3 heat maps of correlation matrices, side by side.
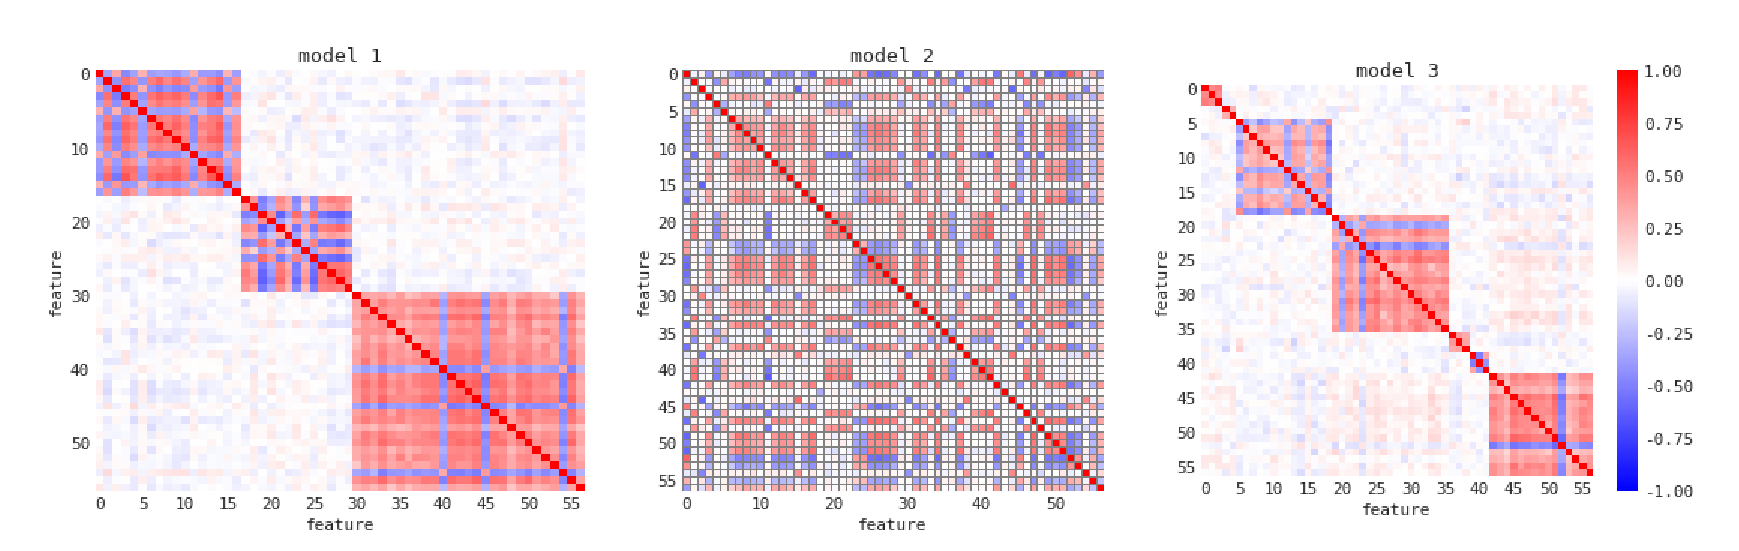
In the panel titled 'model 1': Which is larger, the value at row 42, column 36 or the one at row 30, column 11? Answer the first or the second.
the first
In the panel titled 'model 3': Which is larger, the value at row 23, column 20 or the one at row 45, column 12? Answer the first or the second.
the first
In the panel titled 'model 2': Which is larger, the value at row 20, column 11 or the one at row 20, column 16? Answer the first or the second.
the second
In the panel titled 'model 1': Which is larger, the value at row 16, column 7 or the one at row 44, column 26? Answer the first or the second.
the first
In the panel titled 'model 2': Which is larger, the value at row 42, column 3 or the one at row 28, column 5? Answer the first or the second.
the first
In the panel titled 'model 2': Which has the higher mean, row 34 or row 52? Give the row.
34
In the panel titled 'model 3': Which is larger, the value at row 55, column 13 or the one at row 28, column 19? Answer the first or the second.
the second
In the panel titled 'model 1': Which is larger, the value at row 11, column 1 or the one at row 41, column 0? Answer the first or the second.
the second
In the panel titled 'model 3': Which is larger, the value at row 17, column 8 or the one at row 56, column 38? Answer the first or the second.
the first
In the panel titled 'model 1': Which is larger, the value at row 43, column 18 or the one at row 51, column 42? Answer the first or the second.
the second
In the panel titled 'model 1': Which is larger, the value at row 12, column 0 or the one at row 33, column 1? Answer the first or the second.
the second
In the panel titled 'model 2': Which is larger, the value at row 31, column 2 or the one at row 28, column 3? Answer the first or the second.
the second
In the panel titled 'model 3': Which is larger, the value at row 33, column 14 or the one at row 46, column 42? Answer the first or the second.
the second
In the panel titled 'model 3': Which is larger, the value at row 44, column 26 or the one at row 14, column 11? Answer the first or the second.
the second
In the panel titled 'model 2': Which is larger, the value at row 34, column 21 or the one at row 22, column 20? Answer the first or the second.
the second
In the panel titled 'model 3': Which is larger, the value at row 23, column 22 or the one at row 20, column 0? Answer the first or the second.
the second
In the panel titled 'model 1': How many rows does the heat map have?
57
